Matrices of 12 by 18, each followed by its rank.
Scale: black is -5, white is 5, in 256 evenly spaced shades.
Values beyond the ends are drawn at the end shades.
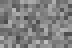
full rank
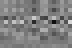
two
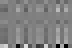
one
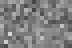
full rank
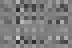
two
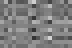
two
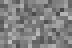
full rank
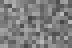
full rank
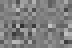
two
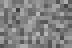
full rank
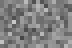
full rank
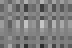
one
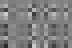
one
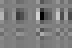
one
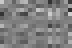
two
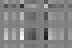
one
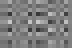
one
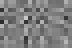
two
